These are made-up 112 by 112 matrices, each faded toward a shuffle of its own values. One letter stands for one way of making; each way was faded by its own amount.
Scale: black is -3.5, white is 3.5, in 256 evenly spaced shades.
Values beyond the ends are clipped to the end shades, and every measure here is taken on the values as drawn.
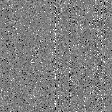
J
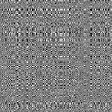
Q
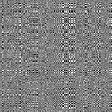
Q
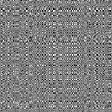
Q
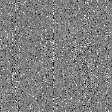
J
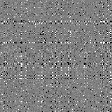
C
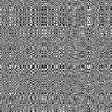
Q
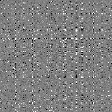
C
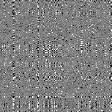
C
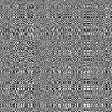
Q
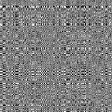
Q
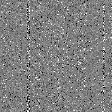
J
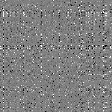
C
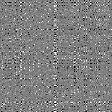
C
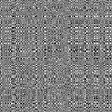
Q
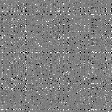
C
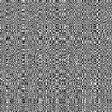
Q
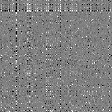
C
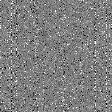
J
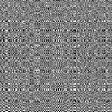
Q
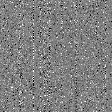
J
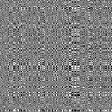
Q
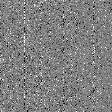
J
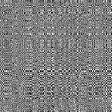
Q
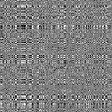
Q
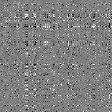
C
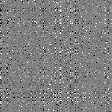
C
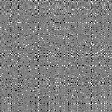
C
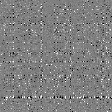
C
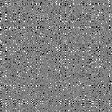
C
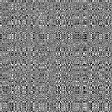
Q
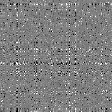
C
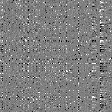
C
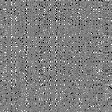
C
